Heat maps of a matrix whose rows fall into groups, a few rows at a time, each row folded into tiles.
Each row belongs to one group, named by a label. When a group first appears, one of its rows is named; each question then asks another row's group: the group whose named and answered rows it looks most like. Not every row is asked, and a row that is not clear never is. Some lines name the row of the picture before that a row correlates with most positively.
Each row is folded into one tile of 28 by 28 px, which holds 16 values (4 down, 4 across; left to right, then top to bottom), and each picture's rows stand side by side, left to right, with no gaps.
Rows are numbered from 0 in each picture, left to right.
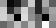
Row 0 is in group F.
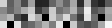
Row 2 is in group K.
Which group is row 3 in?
F
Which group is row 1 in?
F
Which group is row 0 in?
K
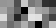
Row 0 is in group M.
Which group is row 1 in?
K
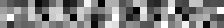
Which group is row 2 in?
F
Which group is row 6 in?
F
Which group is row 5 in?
F
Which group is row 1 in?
F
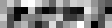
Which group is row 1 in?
M
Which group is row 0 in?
M
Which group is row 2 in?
M
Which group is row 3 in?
M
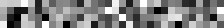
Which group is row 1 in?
F
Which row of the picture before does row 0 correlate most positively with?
0
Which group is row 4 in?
K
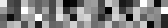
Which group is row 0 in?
F
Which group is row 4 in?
F
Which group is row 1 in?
K
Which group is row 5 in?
K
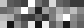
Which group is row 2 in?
K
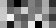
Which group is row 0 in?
K
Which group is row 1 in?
K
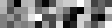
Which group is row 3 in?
F
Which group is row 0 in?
F
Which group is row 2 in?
M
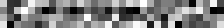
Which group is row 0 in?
F
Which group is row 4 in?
M
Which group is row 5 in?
K
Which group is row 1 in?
M
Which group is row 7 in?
M
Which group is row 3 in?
M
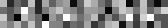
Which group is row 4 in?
K
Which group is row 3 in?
M
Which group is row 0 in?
F
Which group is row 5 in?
K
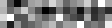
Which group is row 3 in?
M
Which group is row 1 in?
M
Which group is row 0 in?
K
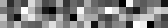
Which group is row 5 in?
K
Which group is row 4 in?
M
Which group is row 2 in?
F
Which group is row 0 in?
F
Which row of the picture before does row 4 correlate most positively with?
3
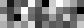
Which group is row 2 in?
M
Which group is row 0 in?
F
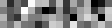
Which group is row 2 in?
F
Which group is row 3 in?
F
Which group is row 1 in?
M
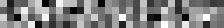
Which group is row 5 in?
F
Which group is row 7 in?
K
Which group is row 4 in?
K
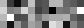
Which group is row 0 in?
K
